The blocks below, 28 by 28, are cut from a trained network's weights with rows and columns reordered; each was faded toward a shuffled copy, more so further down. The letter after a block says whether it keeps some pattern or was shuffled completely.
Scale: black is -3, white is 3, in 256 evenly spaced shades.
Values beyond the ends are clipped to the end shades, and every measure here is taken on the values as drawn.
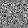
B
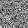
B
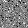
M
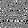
B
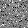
M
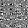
B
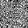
B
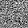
B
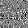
B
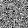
M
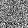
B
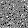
M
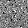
M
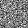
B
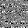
B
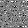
B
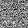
B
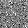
M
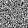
M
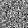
B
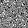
M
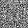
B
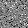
M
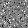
M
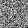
B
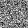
M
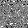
B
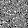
M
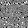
B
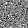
M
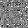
B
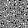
M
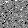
M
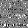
B
